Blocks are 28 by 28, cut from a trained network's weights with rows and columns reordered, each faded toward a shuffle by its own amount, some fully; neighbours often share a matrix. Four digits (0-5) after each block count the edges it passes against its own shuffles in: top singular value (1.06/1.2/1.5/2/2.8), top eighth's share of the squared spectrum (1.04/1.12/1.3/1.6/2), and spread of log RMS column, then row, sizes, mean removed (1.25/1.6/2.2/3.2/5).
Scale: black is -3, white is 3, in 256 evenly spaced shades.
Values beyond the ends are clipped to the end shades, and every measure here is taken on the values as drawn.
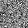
1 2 0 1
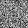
0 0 0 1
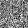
0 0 0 0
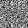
3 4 0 2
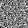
2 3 0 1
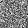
0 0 0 0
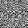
3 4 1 1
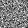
0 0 0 0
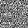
3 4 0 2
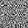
3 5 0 2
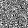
2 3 0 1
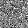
0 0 0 0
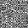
3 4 1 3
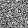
1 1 0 0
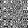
3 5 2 2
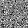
2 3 0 0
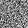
0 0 0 0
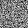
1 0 0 0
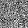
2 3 0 1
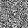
2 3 1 0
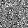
1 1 0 0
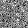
1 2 0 0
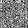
1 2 0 2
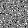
1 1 0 1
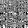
2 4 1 3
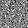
0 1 0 0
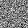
0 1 0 0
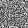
1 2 0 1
